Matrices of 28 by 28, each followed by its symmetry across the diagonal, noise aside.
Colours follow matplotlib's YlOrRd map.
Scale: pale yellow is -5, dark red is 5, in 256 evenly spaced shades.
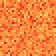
neither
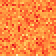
neither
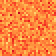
neither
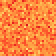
antisymmetric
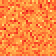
neither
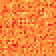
antisymmetric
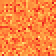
antisymmetric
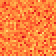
neither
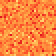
antisymmetric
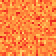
antisymmetric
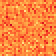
antisymmetric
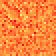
antisymmetric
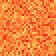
neither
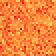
neither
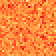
neither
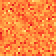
antisymmetric
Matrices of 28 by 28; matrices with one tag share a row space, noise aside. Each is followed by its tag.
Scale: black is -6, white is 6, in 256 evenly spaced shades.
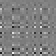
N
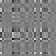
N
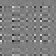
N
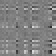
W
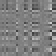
W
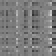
W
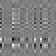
N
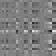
W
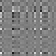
N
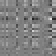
W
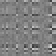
W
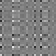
N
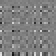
N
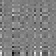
N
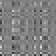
N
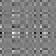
N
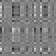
N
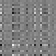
N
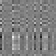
N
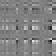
W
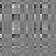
N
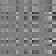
W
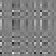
N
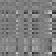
W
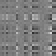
W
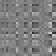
W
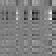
W
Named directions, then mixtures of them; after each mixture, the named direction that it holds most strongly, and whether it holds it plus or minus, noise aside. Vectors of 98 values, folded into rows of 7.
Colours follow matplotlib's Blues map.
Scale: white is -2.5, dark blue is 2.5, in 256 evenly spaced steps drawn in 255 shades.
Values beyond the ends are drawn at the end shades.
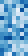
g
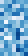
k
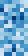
g, minus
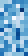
k, plus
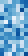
g, plus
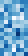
k, plus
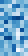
k, minus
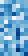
k, plus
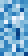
k, plus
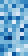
g, plus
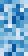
g, minus
